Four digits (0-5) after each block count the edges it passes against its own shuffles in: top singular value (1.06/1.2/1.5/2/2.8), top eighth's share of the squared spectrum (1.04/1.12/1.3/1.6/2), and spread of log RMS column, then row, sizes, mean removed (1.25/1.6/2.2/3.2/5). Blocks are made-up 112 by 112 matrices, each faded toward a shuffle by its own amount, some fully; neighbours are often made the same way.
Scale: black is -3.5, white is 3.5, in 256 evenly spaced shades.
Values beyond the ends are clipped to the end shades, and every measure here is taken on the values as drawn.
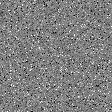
0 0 0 0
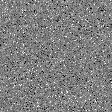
0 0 0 0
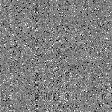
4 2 1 1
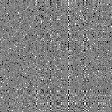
5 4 3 2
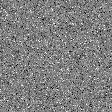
0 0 0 0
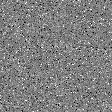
0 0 0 0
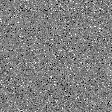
1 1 0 2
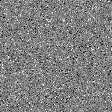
0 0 0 1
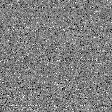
1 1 0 3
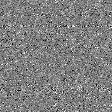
1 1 0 2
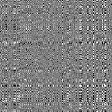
5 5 4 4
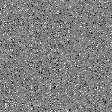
4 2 1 1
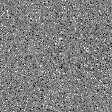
3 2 0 1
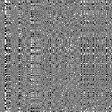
5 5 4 3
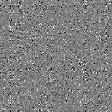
4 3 2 1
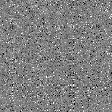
4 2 1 1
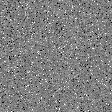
2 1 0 0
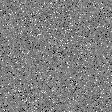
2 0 0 0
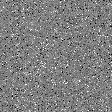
2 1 1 0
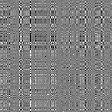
5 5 4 4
